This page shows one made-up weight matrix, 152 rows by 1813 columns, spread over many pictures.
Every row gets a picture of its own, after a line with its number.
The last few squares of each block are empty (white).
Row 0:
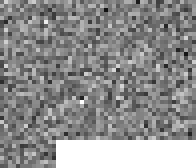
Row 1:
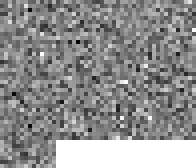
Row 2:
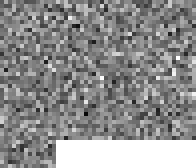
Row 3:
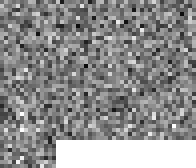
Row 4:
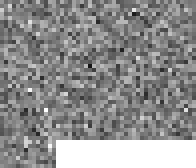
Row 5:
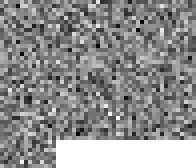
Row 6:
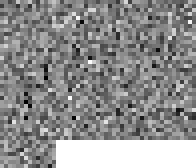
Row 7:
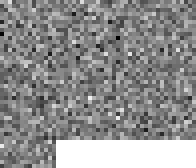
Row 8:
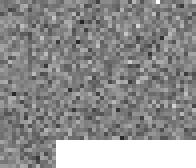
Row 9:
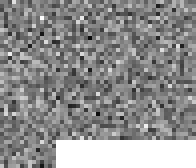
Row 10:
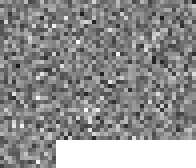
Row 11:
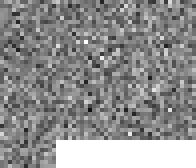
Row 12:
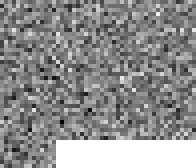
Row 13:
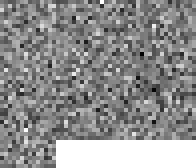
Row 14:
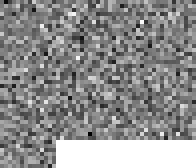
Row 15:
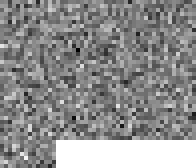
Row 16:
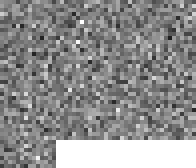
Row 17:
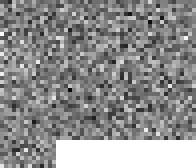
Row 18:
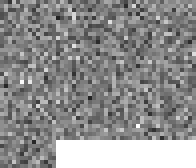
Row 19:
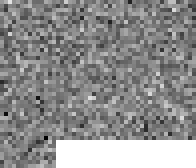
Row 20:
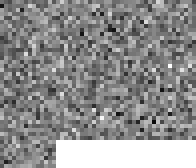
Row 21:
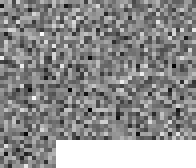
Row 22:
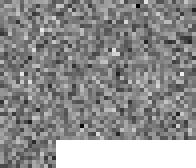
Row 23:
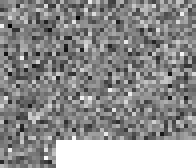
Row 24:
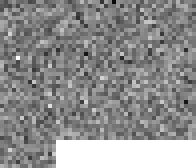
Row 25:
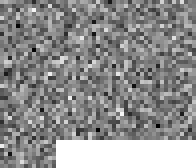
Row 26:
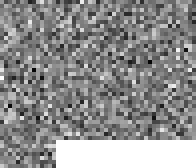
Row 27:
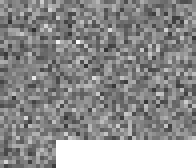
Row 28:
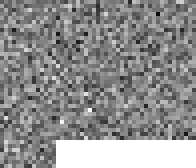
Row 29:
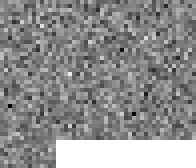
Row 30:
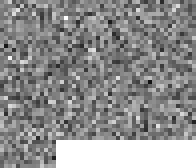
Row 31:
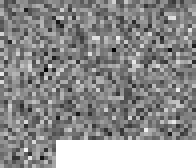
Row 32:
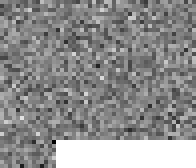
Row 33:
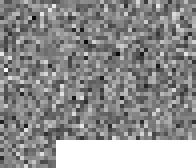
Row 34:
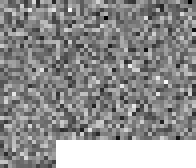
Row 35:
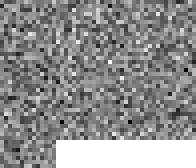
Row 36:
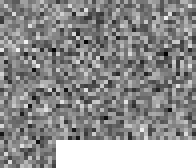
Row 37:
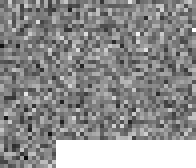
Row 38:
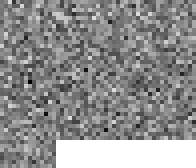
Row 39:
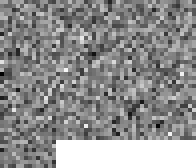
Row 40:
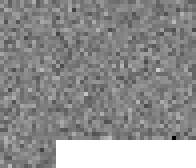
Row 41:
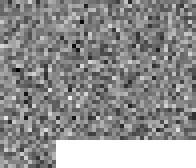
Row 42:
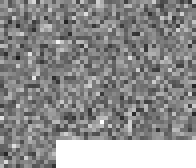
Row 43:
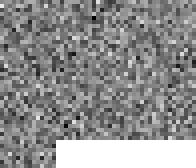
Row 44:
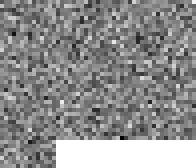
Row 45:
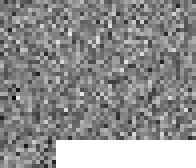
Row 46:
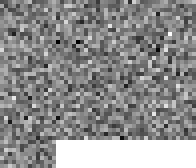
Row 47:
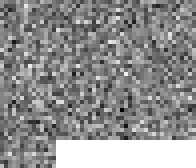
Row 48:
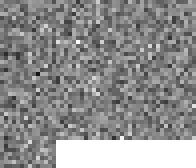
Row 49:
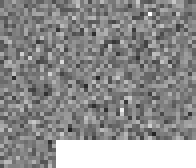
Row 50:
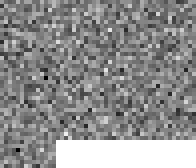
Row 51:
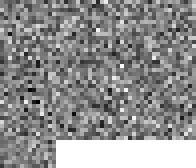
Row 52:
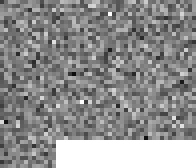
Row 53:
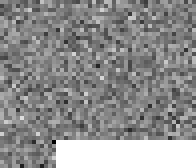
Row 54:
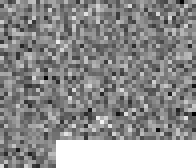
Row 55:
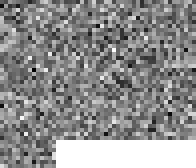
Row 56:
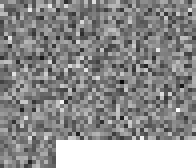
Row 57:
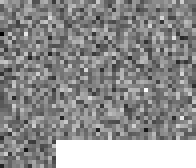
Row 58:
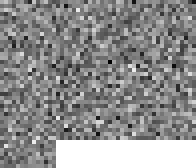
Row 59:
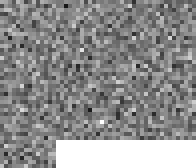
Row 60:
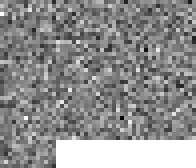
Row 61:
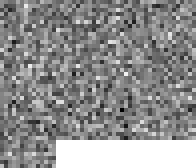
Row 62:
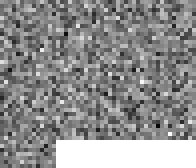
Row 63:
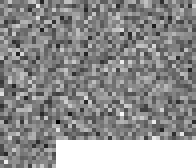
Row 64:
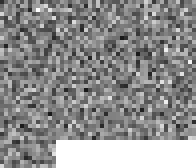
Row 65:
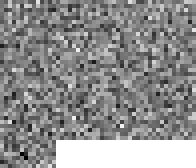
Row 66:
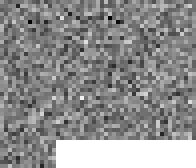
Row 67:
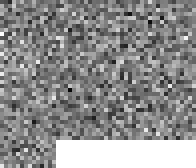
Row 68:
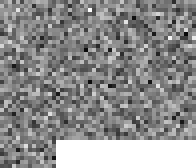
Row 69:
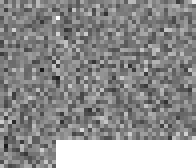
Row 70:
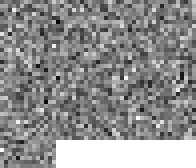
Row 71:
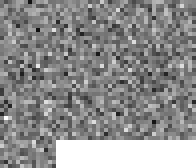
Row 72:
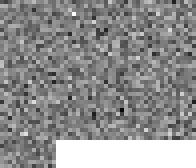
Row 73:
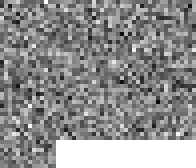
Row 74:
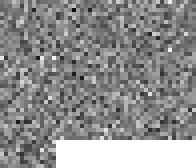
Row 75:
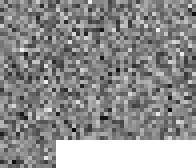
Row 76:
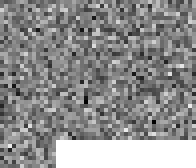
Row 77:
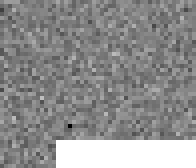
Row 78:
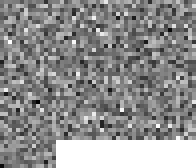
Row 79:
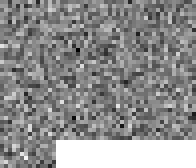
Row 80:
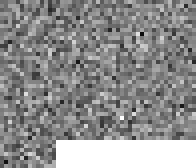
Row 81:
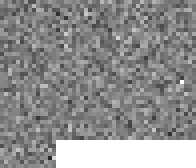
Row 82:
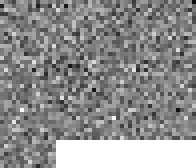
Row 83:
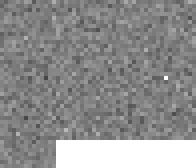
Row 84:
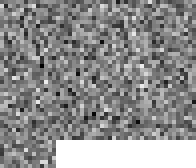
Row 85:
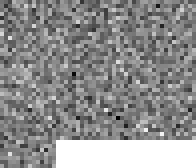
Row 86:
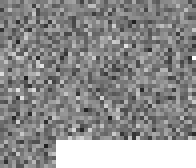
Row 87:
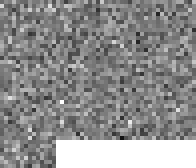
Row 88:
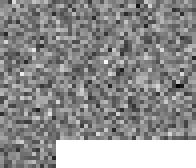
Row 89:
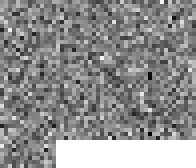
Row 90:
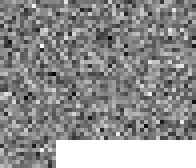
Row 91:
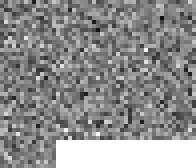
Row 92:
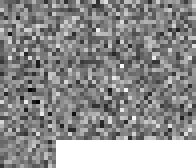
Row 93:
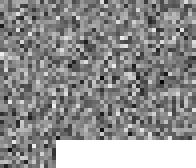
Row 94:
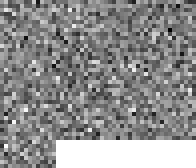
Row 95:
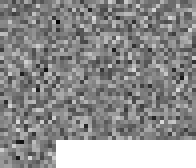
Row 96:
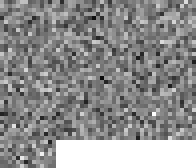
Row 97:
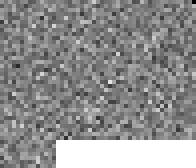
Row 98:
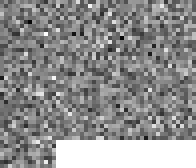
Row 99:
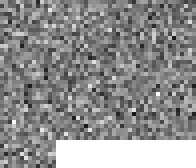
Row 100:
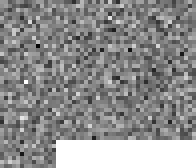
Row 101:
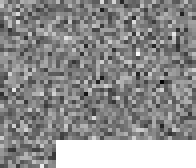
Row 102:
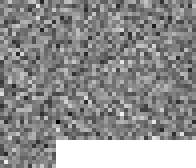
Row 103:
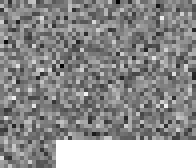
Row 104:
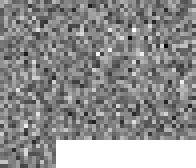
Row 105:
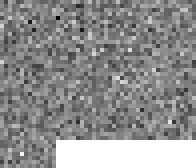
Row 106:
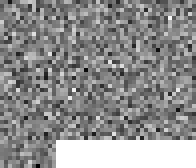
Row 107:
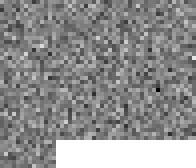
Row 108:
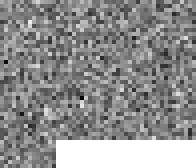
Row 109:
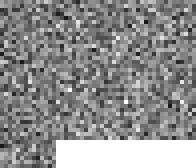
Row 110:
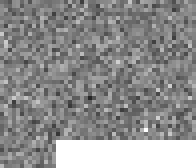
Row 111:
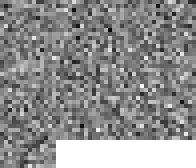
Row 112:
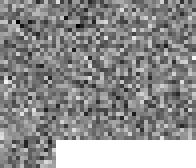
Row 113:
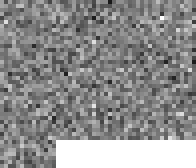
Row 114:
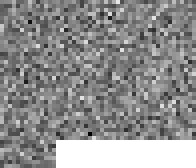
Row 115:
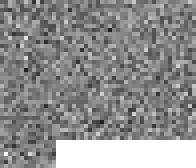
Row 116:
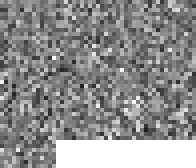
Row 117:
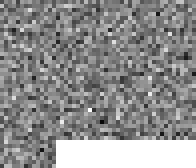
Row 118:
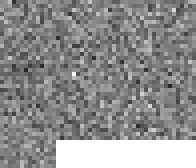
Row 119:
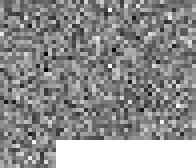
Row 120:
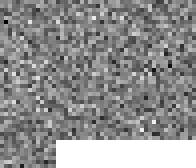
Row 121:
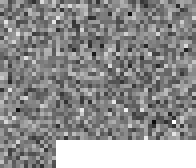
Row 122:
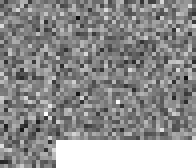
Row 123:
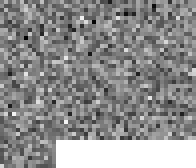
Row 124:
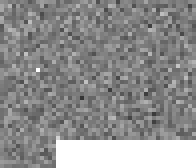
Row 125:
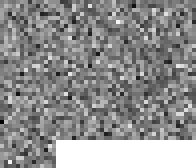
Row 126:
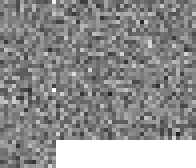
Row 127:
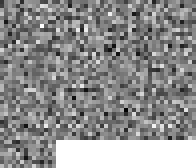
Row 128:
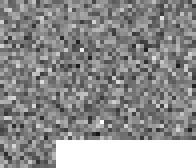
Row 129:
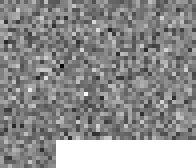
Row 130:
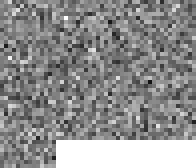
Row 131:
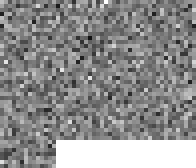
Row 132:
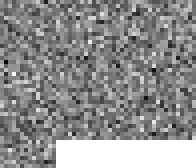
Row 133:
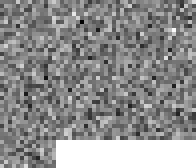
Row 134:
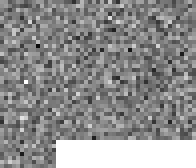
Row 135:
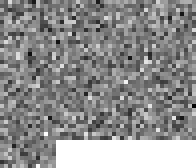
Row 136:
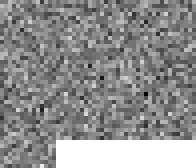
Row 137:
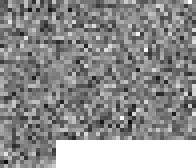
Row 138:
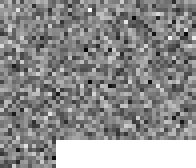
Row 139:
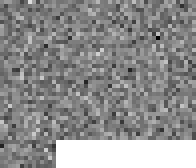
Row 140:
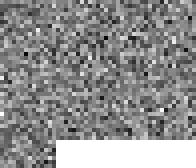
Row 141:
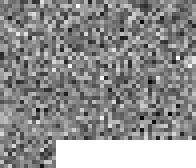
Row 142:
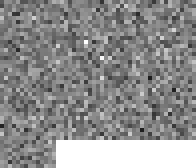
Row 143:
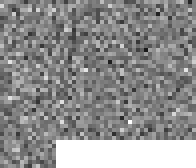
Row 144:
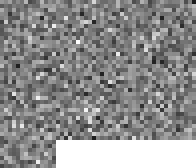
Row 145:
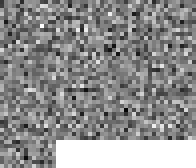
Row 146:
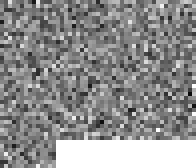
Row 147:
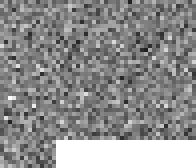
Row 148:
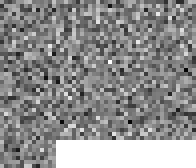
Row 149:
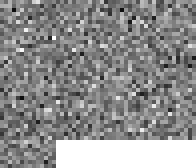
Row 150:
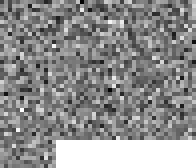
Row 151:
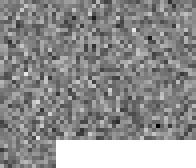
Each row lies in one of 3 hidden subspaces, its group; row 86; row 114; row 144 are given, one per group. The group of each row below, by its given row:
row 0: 114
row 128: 144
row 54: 144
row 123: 86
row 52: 114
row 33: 114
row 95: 86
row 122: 114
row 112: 114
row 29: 114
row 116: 86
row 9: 86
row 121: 114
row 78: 86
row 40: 144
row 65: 144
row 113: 114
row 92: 86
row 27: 144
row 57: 86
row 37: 144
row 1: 144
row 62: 86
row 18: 86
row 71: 114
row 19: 86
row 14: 86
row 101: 114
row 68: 86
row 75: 114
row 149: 114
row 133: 144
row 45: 86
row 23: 114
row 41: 144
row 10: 144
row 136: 114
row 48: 144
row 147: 144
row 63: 114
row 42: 144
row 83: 144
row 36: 114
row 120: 114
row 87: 144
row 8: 144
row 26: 114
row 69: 144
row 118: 86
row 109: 86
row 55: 114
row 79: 144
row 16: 144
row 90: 86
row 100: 114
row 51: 86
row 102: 114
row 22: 86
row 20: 114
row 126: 86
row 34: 144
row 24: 114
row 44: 144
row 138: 86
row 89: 114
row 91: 144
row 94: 144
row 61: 86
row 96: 114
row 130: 86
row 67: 86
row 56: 144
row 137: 144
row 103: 144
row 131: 114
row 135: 144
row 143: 144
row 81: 86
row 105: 114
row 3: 114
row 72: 86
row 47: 86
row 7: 86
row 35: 144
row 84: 86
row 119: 86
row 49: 86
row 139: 114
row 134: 114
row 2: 114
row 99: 144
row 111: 86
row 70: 86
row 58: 144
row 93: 114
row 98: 114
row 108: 114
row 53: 114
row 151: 86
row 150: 86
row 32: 114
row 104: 114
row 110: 86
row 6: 144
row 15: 144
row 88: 86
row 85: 86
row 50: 144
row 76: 114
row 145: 114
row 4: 114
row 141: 114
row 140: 114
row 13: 114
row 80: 144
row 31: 86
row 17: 86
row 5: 86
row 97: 144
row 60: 144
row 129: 144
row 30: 86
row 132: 114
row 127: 114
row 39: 86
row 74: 86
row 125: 114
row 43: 114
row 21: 144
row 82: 144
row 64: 114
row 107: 86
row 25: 86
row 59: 144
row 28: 144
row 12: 144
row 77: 114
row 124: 114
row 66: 114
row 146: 144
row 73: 114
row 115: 144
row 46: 144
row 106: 144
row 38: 86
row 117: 144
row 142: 114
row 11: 114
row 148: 144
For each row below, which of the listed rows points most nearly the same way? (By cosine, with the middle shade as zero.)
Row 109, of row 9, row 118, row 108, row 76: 9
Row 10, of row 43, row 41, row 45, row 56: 56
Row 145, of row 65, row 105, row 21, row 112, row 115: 105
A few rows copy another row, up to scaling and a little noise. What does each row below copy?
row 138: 68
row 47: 61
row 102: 63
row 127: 145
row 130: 30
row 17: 67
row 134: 100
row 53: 32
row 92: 51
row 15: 79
